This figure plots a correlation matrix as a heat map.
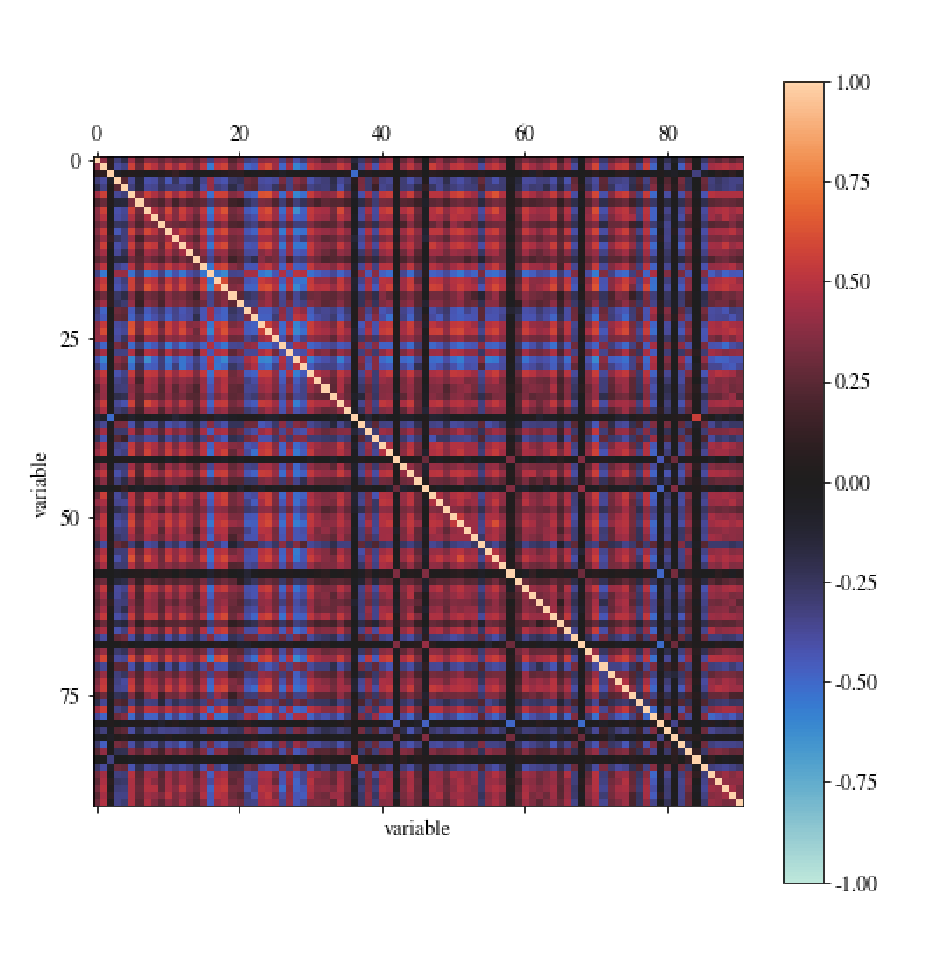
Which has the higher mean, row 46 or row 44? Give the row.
44
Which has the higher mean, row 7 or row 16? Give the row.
7
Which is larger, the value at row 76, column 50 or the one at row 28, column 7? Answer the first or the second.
the first
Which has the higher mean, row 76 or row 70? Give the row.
70
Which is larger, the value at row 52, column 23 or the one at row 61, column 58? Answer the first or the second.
the first
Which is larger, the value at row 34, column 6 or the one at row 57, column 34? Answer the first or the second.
the second
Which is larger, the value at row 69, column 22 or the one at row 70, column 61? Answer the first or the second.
the second
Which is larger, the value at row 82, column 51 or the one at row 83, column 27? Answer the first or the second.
the second
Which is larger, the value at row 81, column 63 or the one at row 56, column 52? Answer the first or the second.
the second
